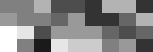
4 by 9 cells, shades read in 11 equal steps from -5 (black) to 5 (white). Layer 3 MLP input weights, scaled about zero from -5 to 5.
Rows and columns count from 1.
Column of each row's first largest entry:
3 9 1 1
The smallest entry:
-4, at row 4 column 3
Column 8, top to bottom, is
2 -1 -2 1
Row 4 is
5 0 -4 4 3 3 0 1 -3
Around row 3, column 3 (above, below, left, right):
0 -4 4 1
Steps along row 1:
same up down same down up same down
